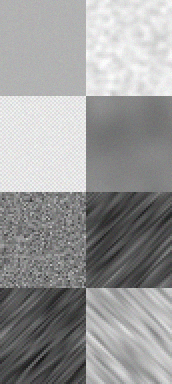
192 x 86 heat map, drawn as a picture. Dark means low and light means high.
The table splits into 4 rows of 2 panels. Panel 1,1: high, flat. Panel 1,2: very high, blotchy, faint in contrast. Panel 2,1: very high, checkered, faint in contrast. Panel 2,2: middling, smooth, faint in contrast. Panel 3,1: middling, fine-grained. Panel 3,2: low, slanting up to the right. Panel 4,1: low, slanting up to the right. Panel 4,2: high, slanting down to the right.
